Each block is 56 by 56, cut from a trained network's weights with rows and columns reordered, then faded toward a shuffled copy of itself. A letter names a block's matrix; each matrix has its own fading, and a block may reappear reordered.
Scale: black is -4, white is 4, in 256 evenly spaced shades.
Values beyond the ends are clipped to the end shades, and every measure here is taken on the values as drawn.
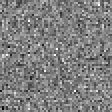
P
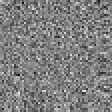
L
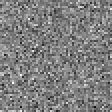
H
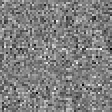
L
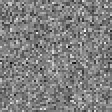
H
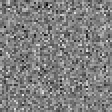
H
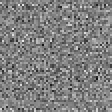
L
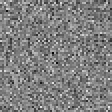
L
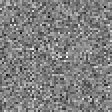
P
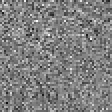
P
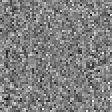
H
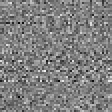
L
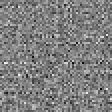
L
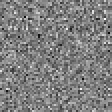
P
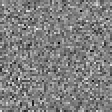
P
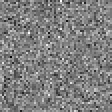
H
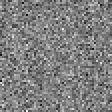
H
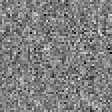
P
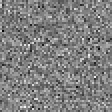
P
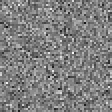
H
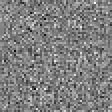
P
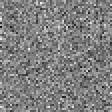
H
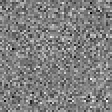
L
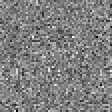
P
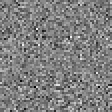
P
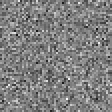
H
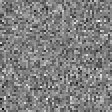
P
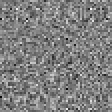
L
